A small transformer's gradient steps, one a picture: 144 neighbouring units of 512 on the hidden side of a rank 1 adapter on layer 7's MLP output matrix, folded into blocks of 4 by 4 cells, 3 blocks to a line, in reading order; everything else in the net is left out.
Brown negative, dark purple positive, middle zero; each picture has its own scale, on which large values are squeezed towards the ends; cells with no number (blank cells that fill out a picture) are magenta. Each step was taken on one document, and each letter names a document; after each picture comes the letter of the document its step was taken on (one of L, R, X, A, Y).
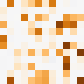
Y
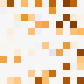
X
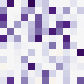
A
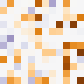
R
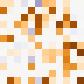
R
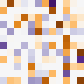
R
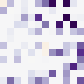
X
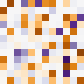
Y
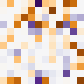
R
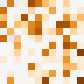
R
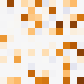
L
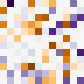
A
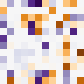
Y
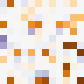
Y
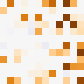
X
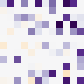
X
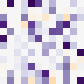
A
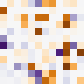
Y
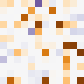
R
